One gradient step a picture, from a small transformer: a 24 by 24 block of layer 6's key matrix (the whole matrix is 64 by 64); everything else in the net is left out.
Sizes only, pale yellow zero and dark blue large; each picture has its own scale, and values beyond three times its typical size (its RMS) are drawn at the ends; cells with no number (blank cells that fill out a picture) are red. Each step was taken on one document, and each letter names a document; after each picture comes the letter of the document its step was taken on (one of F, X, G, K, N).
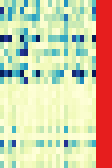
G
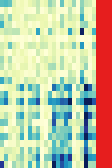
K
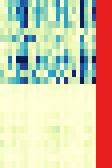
G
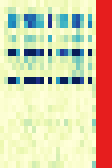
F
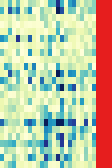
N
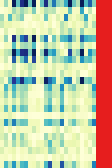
N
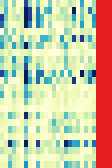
G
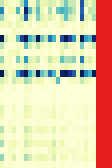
G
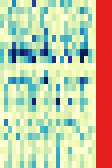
N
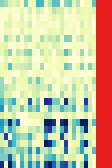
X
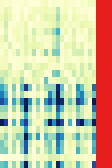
F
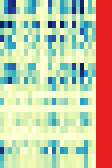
K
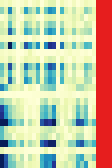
K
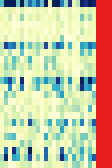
X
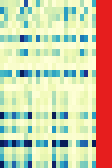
G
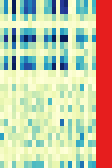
N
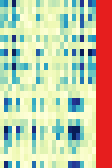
N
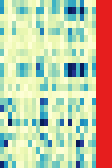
K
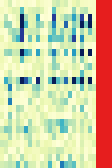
F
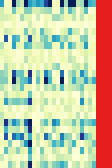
X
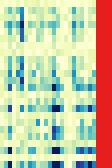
F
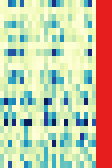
X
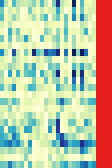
N
